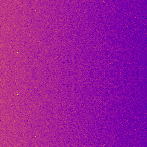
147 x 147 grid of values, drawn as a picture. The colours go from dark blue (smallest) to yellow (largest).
Stripes: none. Slope: up to the left. Mirror symmetry: top to bottom.
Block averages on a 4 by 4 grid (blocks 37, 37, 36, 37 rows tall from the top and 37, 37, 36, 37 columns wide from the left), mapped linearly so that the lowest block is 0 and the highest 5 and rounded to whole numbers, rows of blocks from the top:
5320 | 5320 | 5320 | 5320
